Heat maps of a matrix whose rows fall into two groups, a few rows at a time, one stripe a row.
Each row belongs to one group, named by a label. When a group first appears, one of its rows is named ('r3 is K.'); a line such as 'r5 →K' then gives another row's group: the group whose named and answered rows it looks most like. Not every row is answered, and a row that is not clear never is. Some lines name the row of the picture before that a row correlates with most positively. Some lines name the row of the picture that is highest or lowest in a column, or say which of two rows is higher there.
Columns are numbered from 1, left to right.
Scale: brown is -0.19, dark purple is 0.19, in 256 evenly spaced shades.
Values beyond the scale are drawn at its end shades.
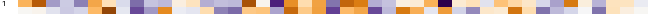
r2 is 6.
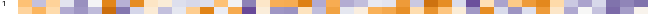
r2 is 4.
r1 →4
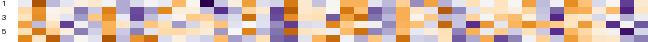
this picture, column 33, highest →4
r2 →6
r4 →4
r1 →6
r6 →4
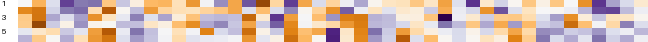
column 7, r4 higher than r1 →Yes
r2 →4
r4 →6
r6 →6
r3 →6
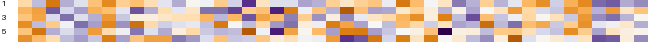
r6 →4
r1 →4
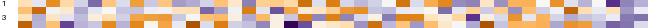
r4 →4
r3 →4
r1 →4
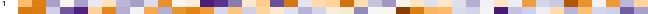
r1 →6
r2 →4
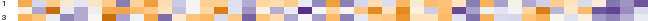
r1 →4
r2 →4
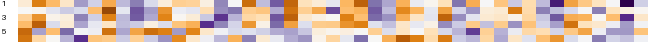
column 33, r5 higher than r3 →Yes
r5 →4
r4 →6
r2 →6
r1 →6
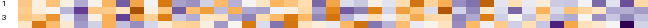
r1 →4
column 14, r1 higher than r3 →Yes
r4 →6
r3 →4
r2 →4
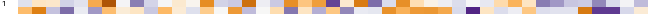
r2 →4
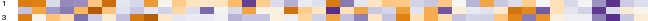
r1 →4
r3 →4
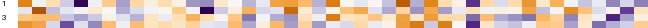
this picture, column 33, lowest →2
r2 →6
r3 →4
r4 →4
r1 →4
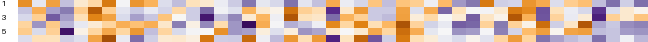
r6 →6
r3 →6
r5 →4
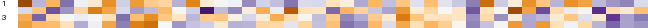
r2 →6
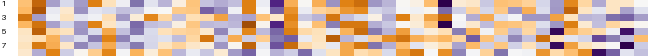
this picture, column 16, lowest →6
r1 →6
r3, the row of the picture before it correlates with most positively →3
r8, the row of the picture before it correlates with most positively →1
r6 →4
